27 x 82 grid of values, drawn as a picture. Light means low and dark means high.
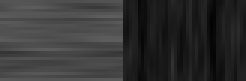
The table splits into one row of 2 panels. Panel 1,1: high, streaked across, faint in contrast. Panel 1,2: very high, streaked downward, faint in contrast.
